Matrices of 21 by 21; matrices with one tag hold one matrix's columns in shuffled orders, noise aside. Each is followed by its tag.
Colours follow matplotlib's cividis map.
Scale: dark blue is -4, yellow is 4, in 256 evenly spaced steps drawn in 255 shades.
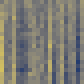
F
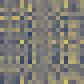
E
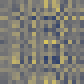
E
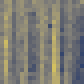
F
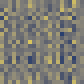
E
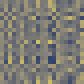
E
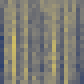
F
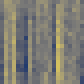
F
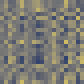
E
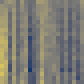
F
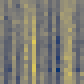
F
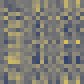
E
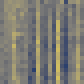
F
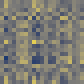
E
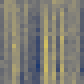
F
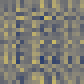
E
